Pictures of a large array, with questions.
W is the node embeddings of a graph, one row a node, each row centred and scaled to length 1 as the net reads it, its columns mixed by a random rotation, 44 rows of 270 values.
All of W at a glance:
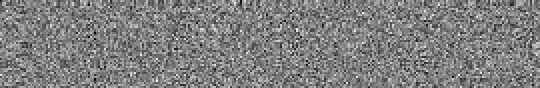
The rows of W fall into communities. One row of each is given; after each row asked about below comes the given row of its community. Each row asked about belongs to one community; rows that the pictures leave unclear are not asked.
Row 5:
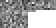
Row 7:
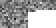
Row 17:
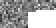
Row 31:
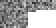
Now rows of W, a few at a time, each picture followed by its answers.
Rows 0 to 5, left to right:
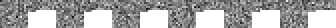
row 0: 31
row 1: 31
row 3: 31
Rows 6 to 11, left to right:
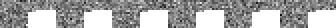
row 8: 7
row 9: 5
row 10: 31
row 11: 17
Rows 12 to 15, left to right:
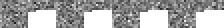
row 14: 7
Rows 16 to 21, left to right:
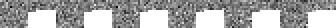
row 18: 5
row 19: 17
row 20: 7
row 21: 5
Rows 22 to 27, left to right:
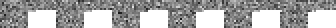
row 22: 5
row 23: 5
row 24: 17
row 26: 5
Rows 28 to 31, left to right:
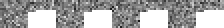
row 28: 31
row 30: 7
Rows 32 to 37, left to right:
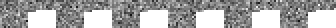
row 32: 7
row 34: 5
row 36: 31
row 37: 17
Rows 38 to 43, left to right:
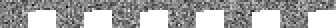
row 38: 5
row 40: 17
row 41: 31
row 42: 5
